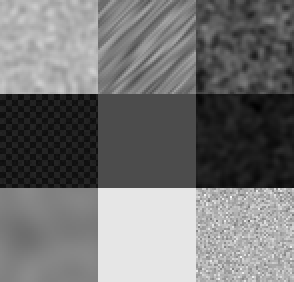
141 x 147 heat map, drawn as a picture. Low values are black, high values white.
The table splits into 3 rows of 3 panels. Panel 1,1: high, blotchy, faint in contrast. Panel 1,2: middling, slanting up to the right. Panel 1,3: low, blotchy. Panel 2,1: very low, checkered, faint in contrast. Panel 2,2: low, flat. Panel 2,3: very low, blotchy, faint in contrast. Panel 3,1: middling, smooth, faint in contrast. Panel 3,2: very high, flat. Panel 3,3: high, fine-grained.
